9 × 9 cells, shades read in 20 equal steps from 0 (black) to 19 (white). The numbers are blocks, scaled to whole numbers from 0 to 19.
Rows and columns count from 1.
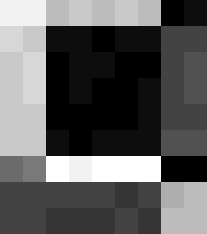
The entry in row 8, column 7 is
5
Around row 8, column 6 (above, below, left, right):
19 5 5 5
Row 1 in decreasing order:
18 18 15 15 14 14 14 1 0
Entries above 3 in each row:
7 4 4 4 4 4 7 9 9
